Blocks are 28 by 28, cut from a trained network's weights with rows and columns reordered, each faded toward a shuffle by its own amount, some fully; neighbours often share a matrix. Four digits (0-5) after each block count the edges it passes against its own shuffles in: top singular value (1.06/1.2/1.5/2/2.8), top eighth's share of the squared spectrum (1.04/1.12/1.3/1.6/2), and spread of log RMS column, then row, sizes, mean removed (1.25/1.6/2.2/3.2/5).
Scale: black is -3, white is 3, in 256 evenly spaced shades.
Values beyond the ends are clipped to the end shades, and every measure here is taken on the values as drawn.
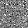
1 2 0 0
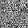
2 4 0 1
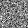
0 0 0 0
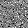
0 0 0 0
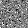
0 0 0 0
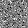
0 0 0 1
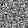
2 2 1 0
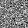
0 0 0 0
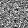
2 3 0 0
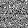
1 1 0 0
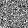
1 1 0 0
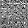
2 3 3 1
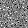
0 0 0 0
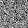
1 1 0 0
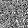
0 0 0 0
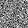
0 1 0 0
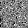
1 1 1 0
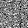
1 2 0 1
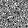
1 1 0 0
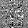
2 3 3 1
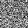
2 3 0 0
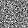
1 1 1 0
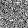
1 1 0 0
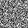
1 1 0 0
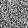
1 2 1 0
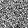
1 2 0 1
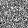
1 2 0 0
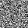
1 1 0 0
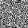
2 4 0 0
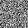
2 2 1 0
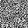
3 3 1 0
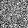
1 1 0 0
